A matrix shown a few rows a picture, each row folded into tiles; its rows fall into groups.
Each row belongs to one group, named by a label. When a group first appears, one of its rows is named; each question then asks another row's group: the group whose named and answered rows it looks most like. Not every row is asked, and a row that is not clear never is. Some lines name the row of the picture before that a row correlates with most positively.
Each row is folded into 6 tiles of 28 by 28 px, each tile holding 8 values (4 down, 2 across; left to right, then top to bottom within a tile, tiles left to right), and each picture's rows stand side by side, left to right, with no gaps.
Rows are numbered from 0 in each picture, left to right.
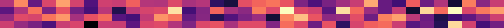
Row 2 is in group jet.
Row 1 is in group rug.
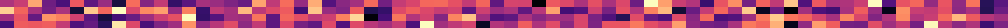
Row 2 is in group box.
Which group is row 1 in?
box
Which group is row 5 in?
box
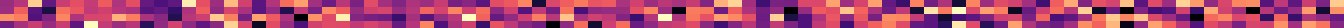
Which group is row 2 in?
rug
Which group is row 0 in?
box
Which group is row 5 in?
jet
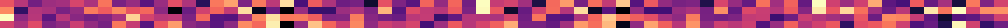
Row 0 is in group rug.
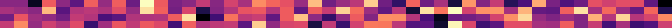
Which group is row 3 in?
box
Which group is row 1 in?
box
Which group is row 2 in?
jet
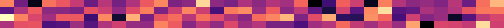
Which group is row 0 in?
rug
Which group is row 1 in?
box
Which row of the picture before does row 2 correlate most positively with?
0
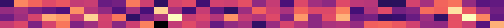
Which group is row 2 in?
rug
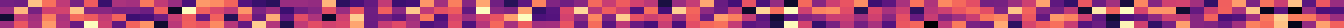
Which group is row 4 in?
jet
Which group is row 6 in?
jet
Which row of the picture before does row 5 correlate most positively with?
2
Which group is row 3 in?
box
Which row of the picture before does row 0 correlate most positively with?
0
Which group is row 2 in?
box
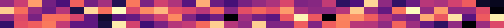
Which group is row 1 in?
rug
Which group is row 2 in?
box
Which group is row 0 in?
jet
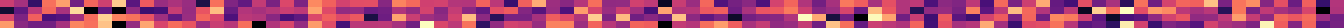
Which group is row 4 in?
rug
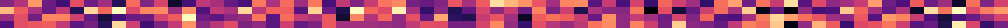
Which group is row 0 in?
jet
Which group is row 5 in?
jet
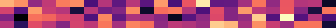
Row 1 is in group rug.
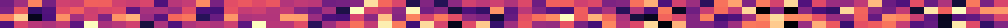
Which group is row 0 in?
box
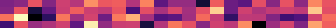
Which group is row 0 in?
box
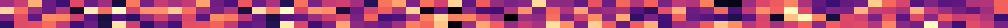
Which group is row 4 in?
rug
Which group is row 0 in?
jet
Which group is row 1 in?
jet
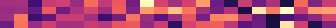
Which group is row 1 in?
jet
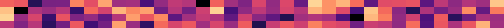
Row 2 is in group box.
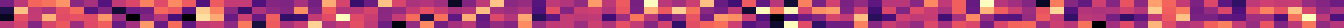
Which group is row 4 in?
jet
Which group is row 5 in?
box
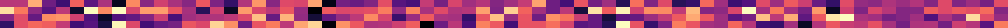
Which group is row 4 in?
box
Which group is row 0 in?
jet
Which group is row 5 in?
rug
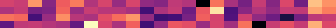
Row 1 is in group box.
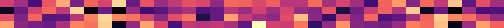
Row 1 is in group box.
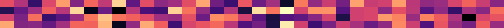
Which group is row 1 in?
jet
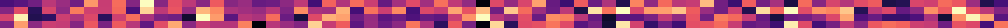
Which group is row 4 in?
jet
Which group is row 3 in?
jet
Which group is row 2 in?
rug
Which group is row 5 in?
rug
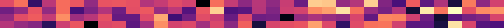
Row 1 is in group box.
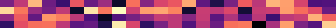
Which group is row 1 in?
rug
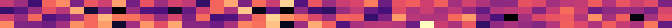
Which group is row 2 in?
box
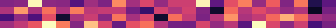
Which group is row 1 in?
box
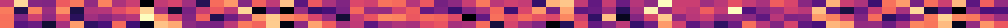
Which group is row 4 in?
rug
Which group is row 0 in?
rug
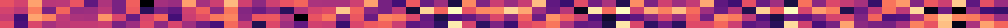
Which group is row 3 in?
jet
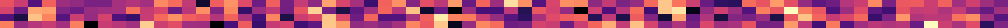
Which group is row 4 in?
rug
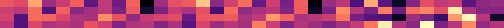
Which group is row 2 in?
rug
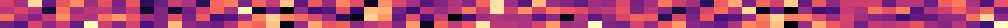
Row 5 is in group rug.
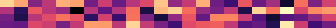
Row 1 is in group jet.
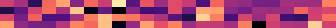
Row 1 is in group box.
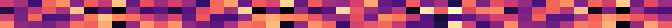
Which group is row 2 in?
jet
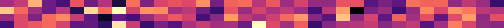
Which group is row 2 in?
rug
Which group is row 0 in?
jet
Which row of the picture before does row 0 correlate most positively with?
2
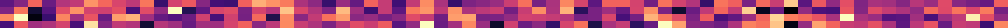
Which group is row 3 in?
rug
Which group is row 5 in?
rug
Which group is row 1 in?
rug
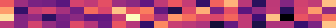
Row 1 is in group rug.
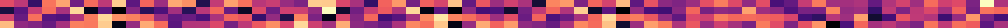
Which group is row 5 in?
box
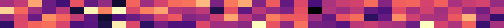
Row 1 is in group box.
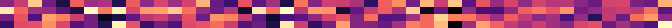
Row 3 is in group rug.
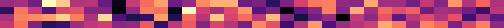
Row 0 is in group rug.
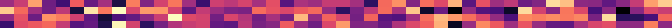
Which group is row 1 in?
rug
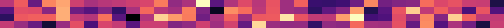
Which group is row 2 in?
box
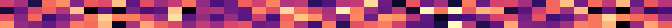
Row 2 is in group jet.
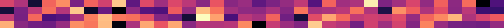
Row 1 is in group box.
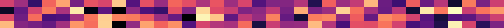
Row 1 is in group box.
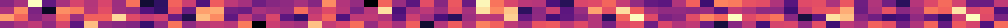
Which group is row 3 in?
rug
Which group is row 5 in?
rug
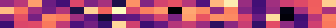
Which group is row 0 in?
jet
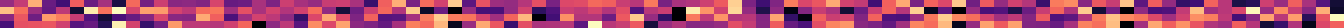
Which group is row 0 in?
jet
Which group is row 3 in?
box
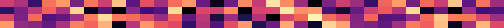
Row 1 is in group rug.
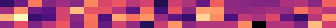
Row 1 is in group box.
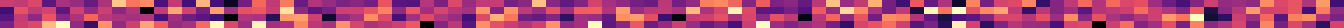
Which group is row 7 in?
box
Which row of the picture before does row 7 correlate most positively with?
0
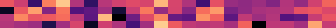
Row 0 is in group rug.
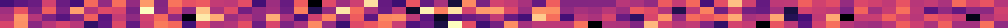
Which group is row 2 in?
jet
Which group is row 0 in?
box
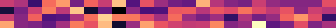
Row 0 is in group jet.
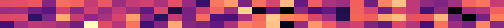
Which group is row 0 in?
box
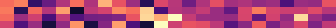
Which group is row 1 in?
rug
